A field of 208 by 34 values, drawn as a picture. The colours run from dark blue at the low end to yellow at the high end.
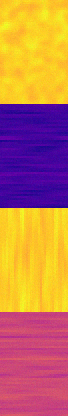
The table splits into 4 rows of 1 panel. Panel 1,1: very high, blotchy, faint in contrast. Panel 2,1: very low, streaked across, faint in contrast. Panel 3,1: very high, streaked downward, faint in contrast. Panel 4,1: middling, streaked across, faint in contrast.
